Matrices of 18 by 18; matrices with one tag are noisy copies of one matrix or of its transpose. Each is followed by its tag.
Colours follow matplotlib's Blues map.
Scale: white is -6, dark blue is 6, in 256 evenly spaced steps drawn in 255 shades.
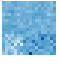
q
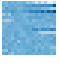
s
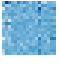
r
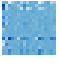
r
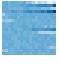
s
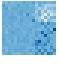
q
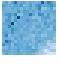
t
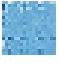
r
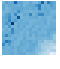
t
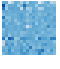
r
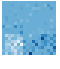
q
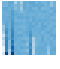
s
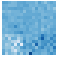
q
